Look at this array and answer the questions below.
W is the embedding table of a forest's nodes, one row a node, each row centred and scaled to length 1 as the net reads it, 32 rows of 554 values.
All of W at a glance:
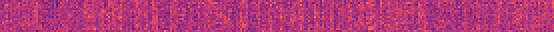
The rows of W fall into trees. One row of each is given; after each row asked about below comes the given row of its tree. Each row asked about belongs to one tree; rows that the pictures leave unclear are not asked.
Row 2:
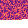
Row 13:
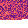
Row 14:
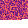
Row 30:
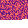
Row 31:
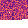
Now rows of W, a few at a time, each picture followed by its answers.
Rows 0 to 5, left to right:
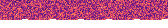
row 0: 31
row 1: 13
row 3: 2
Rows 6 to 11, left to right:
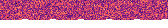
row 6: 2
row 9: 14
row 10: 13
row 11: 30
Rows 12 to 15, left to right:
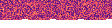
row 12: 2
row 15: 13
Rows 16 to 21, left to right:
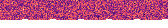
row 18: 14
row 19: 13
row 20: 30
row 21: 13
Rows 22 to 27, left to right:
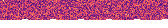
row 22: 14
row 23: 2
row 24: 31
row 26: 31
